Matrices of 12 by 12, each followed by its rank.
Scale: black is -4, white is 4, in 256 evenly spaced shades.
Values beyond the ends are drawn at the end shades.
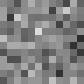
full rank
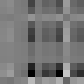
one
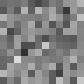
full rank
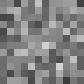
full rank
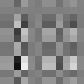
one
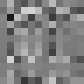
two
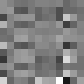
two
